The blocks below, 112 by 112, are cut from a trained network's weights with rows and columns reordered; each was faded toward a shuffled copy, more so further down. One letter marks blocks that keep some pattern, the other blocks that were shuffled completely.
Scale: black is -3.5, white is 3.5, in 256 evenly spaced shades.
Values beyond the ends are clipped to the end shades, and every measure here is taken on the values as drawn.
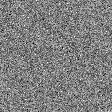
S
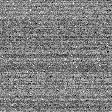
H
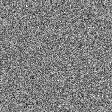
H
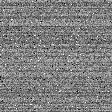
H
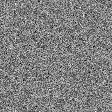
S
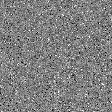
H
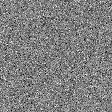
S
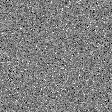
S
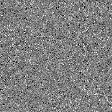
H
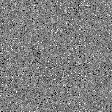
H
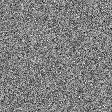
S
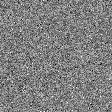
S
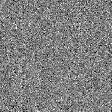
H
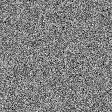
S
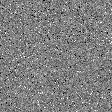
S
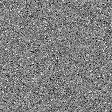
S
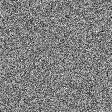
S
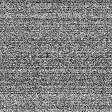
H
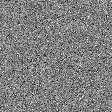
S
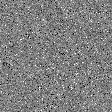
S
